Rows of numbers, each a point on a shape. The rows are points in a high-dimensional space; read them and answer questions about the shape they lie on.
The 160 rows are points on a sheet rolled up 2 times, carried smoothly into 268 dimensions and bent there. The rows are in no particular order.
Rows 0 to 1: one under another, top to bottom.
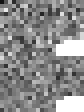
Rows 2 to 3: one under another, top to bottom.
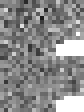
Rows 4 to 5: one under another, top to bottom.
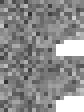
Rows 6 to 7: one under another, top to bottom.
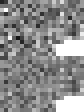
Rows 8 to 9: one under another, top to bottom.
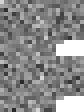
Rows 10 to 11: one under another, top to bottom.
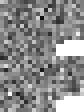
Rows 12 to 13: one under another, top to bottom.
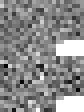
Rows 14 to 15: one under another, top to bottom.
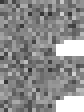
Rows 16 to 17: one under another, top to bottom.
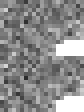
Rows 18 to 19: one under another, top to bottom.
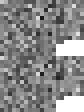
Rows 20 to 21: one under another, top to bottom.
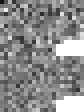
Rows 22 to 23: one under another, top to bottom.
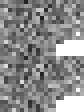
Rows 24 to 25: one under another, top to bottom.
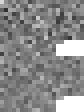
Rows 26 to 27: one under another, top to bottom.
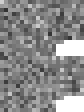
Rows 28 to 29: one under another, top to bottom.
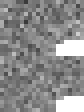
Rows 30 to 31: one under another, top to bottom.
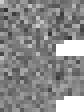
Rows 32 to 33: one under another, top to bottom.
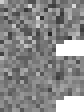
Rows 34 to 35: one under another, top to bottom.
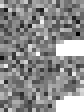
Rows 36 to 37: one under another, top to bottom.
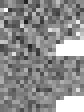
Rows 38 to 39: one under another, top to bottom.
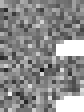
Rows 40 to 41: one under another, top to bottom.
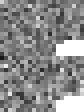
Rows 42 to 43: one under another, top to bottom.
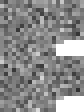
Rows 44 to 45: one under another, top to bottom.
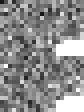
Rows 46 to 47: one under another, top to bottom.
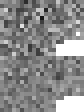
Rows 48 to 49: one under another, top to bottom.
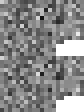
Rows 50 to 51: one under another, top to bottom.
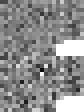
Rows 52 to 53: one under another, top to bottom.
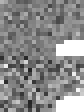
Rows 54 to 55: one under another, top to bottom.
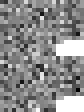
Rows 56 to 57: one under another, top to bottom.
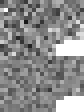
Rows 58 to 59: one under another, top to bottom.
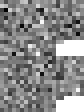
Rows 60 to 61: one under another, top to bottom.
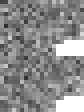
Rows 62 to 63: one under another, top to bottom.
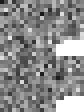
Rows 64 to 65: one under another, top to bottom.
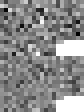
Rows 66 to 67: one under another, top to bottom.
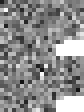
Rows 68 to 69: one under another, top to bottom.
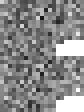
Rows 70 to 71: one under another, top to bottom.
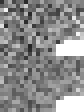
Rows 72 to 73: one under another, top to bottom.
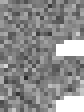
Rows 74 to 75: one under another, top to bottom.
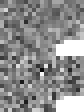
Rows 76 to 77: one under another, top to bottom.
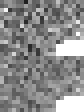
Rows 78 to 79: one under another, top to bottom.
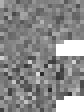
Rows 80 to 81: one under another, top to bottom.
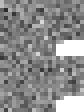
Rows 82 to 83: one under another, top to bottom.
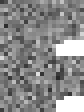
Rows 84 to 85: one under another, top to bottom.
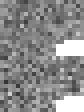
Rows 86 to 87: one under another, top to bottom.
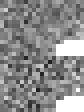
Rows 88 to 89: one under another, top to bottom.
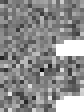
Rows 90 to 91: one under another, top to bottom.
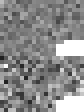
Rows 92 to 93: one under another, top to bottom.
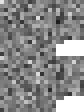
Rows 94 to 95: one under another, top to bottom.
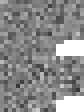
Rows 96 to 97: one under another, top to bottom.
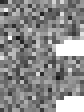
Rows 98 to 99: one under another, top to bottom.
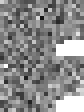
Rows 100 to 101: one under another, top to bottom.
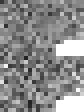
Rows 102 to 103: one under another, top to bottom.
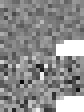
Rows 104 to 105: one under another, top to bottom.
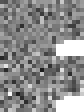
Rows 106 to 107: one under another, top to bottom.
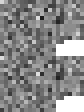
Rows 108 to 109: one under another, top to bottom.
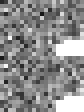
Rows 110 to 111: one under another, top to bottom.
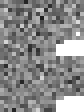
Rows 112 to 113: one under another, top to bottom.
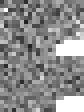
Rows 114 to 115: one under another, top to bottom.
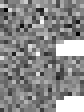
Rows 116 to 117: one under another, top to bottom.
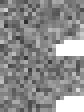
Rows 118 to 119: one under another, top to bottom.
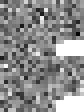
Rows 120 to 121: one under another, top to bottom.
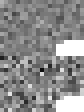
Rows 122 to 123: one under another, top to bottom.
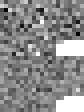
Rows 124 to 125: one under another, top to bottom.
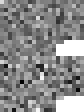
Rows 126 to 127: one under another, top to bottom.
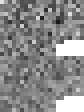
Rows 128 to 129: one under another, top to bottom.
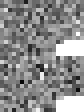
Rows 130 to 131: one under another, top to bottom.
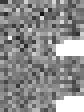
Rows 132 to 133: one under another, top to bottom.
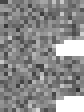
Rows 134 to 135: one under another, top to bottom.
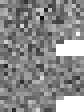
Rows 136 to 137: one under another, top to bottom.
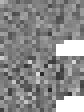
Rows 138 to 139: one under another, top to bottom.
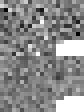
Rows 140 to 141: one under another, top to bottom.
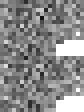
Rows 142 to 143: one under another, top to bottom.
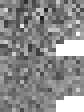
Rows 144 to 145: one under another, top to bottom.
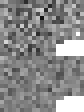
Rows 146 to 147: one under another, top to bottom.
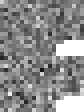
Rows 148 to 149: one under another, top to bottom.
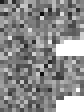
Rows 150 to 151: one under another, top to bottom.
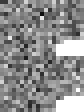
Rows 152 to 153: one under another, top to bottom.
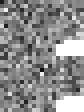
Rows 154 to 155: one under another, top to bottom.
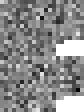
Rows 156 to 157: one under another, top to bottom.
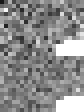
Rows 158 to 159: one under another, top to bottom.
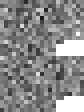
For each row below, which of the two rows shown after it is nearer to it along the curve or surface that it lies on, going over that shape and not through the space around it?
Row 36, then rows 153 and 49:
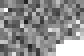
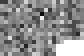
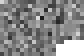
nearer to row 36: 49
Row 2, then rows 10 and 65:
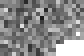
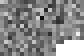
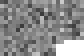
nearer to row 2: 10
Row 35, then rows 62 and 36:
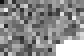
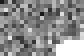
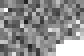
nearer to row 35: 62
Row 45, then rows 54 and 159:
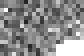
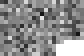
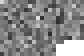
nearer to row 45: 159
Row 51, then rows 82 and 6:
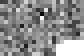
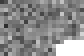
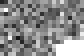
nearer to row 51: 6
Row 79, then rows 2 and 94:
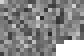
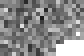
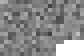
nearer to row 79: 2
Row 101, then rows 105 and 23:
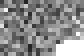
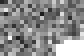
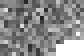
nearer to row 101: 23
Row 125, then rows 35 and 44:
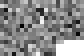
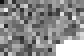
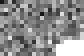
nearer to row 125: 44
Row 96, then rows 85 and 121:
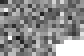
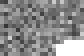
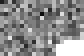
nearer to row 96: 121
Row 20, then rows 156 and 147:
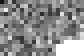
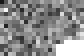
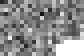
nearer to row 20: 156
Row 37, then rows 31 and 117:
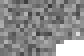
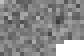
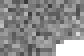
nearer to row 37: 117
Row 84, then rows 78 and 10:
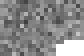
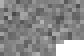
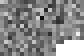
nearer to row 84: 78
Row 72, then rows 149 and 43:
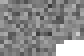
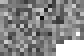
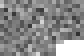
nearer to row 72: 43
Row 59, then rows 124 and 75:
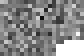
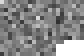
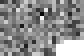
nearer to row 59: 124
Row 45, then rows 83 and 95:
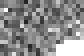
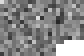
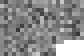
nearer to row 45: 83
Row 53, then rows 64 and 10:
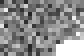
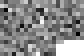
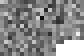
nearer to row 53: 10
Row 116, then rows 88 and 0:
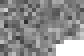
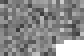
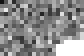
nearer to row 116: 88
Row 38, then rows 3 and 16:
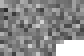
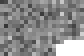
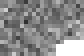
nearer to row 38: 3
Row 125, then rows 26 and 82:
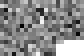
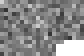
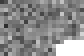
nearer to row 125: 26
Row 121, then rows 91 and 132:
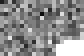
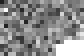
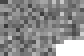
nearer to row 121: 91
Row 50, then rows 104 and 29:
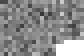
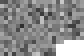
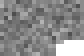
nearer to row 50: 104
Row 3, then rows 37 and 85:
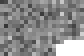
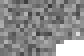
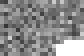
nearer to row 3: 85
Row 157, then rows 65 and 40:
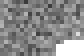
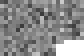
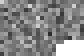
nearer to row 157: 65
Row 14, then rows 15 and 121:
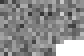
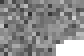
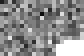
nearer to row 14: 15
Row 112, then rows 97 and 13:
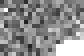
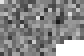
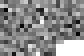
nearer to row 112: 97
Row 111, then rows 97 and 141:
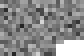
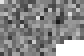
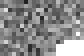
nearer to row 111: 97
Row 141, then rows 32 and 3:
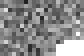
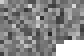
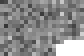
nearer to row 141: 32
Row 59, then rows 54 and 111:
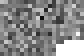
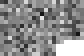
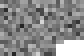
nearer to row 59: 111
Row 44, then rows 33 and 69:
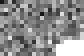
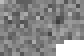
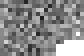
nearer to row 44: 69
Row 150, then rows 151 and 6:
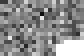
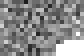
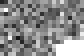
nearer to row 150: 6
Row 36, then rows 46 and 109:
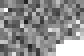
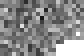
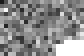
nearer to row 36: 46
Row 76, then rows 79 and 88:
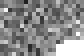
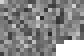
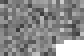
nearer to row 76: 79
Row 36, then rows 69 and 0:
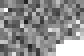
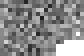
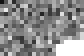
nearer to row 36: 69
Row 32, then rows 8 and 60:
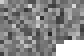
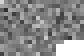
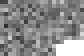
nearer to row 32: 8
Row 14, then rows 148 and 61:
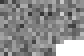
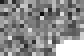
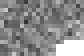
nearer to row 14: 61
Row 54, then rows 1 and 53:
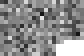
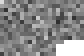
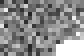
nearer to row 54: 53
